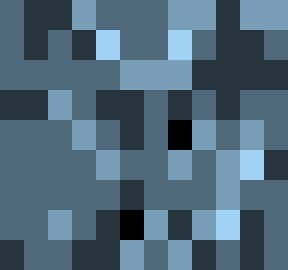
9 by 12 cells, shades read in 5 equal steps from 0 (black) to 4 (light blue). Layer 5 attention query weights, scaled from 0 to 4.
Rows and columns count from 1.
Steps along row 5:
same same up down down up down up down up down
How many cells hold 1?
28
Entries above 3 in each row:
0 2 0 0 0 1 0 1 0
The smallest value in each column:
1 1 1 1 1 0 2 0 1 1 1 1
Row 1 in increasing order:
1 1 1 2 2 2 2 3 3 3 3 3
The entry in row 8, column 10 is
4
